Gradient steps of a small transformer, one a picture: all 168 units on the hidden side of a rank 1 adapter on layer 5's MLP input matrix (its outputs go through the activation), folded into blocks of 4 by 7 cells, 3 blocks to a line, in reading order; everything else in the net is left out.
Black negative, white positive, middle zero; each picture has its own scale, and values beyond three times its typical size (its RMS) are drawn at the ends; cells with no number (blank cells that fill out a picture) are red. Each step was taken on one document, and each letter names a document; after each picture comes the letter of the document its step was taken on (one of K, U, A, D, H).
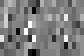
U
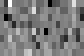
U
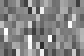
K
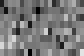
U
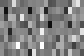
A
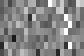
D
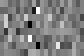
U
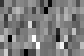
U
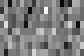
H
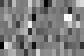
D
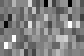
D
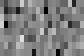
H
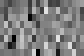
D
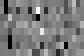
H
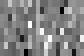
K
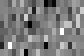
D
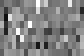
U
